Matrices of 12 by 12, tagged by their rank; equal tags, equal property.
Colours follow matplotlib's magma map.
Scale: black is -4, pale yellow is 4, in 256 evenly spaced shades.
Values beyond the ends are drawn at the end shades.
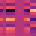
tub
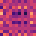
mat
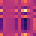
tub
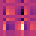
tub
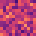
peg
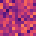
peg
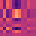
tub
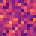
peg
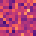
peg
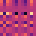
tub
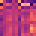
mat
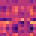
mat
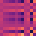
tub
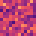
peg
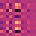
tub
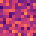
peg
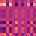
tub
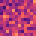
peg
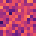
peg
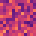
peg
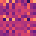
mat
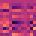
mat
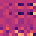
mat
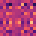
mat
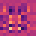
mat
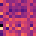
mat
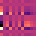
tub
